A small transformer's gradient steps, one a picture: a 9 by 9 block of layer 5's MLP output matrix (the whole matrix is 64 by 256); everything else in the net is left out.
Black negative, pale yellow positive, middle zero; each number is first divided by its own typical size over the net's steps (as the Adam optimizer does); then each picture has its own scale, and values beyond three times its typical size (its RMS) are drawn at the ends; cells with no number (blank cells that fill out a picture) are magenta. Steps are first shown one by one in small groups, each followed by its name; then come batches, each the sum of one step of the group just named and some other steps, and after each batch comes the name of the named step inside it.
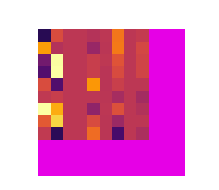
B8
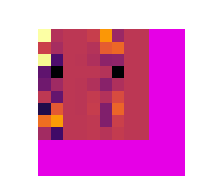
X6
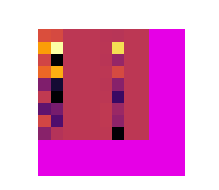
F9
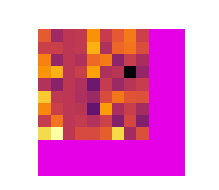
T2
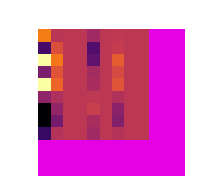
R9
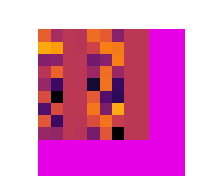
F9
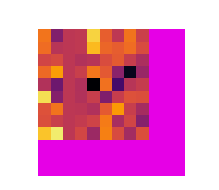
T2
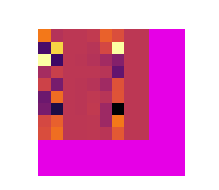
X6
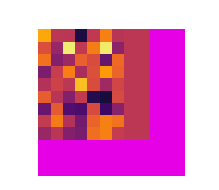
X6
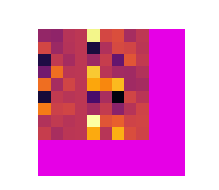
B8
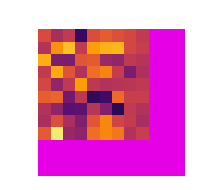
T2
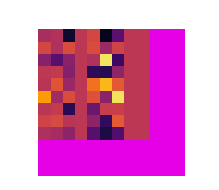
F9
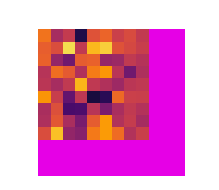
T2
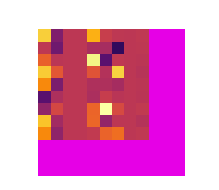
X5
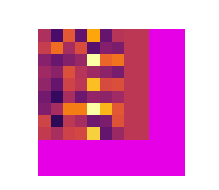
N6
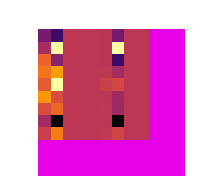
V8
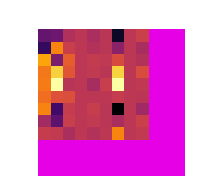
V8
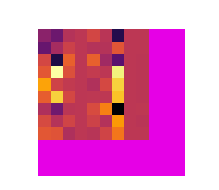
X5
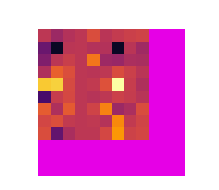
X5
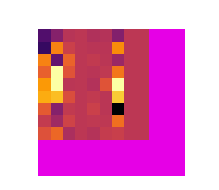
V8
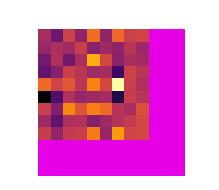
N6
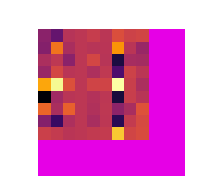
V8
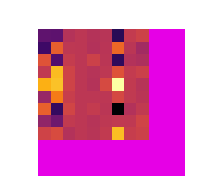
V8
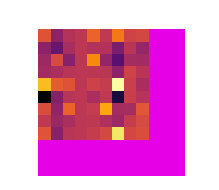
X5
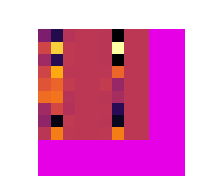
V8
